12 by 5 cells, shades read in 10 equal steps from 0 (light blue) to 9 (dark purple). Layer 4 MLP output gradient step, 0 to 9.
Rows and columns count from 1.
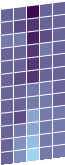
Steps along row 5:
same up down same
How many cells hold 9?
1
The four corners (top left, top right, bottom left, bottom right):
5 5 5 4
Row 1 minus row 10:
0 1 7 1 1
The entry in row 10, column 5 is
4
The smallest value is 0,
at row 12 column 3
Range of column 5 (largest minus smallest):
1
